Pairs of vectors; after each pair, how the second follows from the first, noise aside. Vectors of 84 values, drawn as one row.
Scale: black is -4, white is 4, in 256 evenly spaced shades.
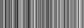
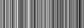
negated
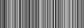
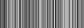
copied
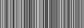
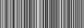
copied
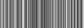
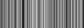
negated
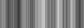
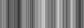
copied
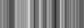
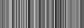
sign-scrambled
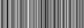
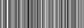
negated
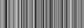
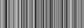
copied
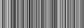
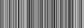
reversed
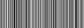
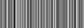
sign-scrambled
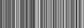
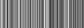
reversed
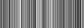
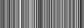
sign-scrambled
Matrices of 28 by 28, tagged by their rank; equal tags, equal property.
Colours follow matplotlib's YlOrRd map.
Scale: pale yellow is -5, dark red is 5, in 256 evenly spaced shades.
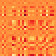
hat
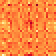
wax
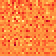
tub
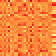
wax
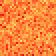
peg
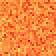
peg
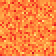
peg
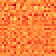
tub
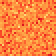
peg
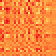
wax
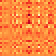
hat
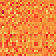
tub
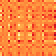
hat
